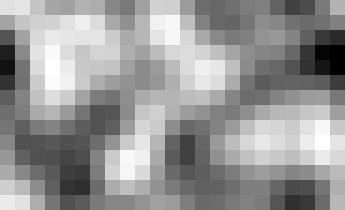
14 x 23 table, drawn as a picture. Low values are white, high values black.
Ninth with the lowest average: top left. Ninth with the highest average: top right. Stripes: none. Mirror symmetry: none. Grain: blotchy.
